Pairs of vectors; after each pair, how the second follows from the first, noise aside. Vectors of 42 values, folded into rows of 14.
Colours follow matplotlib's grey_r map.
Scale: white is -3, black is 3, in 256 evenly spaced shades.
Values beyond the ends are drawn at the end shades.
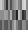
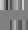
partly zeroed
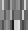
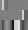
partly zeroed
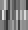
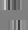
partly zeroed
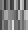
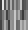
shuffled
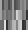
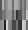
negated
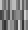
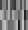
negated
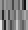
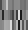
shuffled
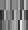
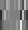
partly zeroed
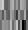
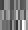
negated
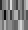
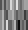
shuffled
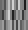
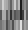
shuffled
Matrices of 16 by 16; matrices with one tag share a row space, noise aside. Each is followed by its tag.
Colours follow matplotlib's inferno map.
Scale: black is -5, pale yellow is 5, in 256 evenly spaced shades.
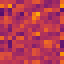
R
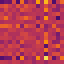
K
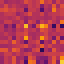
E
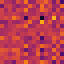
E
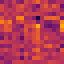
R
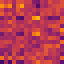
R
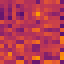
R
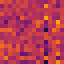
K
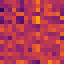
R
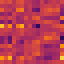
R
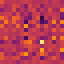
E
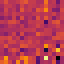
K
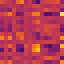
R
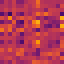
R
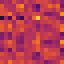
R
